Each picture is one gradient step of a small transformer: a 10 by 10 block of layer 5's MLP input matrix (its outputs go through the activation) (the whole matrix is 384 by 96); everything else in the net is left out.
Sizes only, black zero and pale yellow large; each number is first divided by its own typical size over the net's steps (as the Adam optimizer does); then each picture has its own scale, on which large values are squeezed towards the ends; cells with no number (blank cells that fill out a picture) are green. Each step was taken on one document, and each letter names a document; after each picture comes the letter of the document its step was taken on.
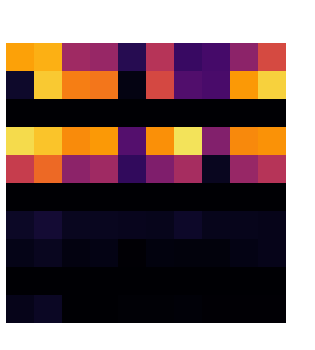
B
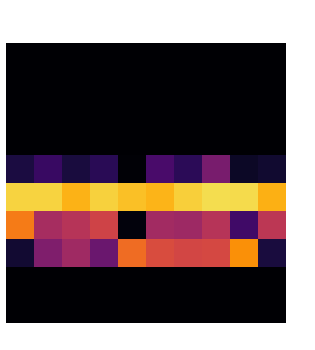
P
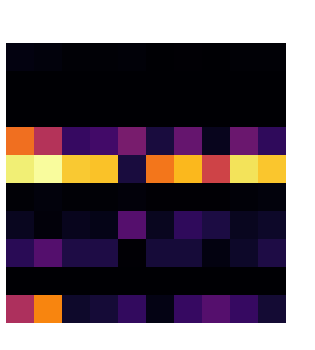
B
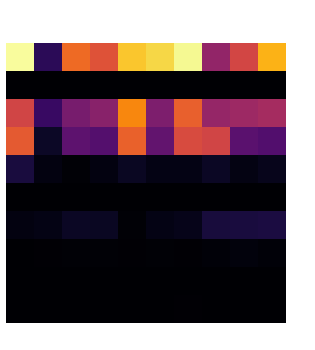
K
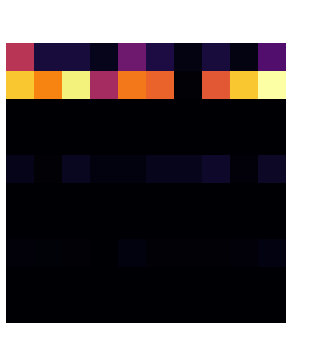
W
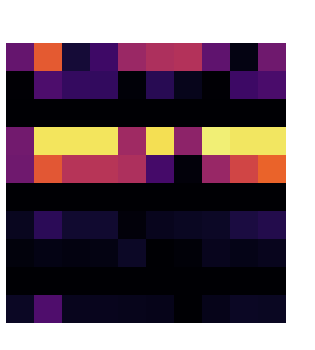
B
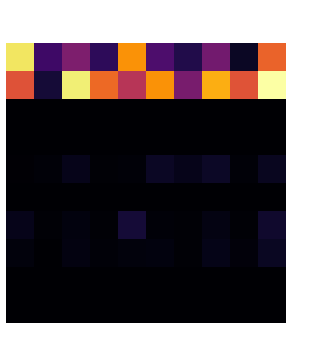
W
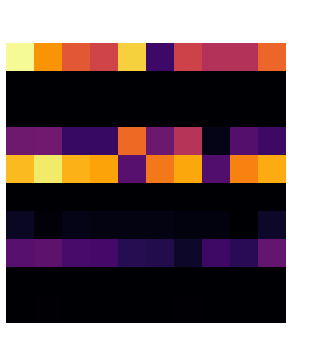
B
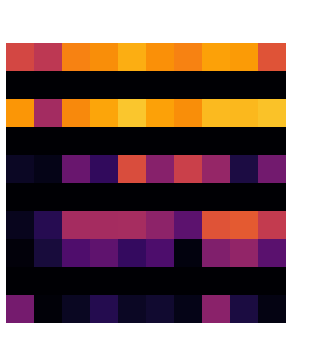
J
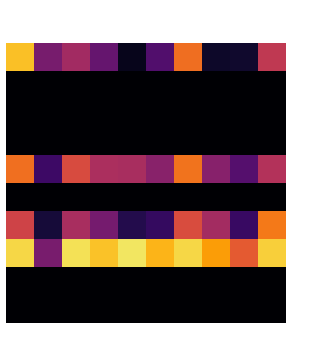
P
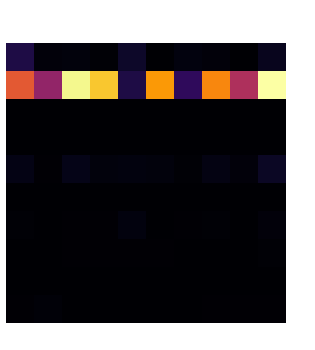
W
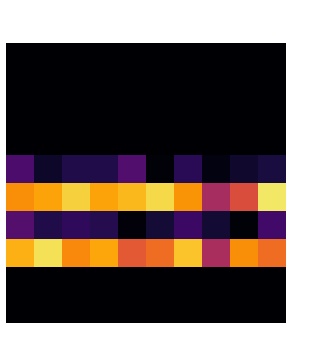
P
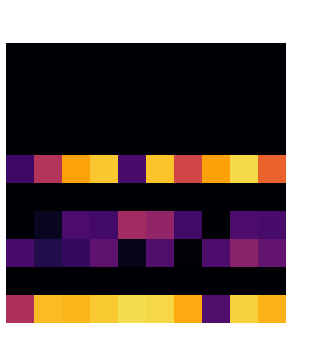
J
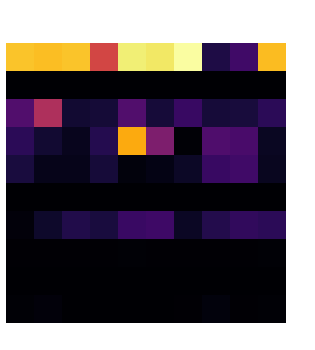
K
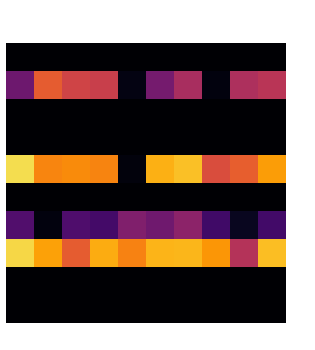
P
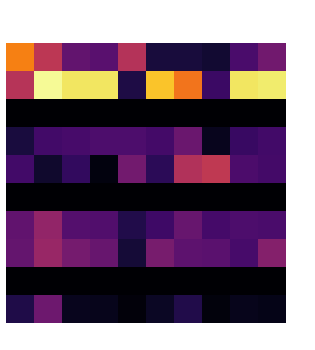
B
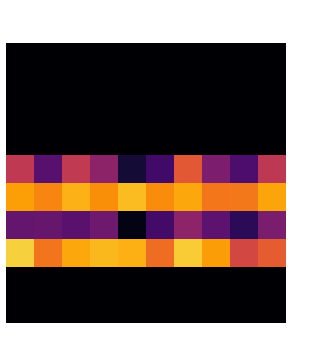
P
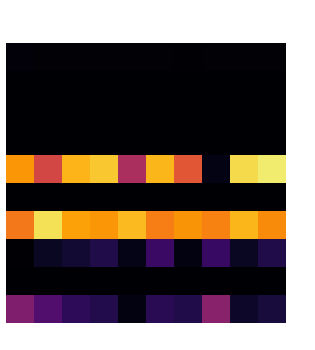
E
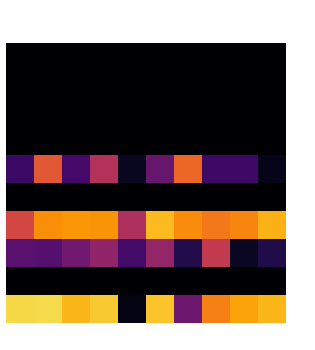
E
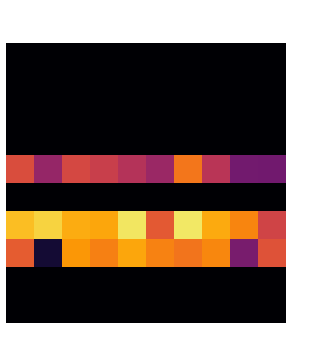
P
